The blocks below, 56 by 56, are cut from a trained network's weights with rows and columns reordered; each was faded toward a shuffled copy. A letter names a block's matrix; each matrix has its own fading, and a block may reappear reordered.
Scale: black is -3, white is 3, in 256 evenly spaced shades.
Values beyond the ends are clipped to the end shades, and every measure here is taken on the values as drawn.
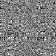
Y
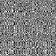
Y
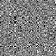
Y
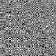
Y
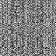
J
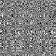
Y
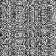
J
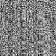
J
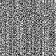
J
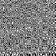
Y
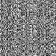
J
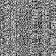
J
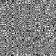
Y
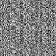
J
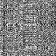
J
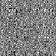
Y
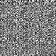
J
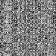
J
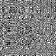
Y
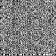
J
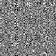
Y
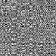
Y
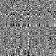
Y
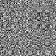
Y
